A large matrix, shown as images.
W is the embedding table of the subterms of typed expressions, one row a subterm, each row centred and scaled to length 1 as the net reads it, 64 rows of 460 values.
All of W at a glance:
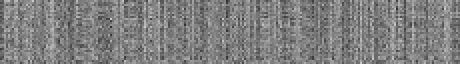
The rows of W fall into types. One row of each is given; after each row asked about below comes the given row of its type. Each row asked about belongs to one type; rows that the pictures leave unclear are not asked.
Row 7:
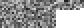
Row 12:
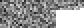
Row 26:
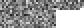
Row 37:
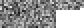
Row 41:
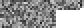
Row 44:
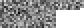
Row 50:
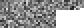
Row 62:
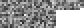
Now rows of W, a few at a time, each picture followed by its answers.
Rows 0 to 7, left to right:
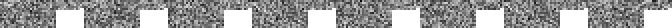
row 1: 7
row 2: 44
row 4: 12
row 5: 41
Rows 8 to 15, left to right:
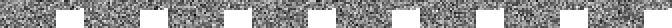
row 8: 50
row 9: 50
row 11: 7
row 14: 44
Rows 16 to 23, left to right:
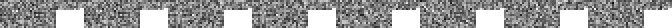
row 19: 62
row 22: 62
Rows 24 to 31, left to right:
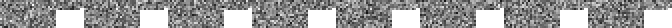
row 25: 62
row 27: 50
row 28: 7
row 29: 41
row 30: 44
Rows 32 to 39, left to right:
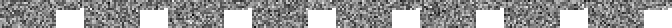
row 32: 41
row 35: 7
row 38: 41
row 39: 12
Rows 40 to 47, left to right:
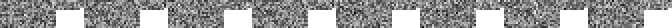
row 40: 62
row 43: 41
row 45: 7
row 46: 44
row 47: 44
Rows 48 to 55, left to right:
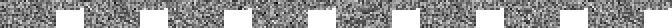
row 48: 62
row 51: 12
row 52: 7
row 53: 62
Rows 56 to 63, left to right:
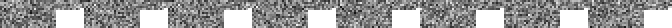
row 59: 26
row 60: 41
